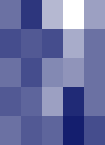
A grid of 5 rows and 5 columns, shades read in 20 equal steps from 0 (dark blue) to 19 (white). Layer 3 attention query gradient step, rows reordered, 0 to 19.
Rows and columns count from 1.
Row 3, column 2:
4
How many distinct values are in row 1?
5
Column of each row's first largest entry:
4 4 4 3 1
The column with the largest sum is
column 3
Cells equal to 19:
1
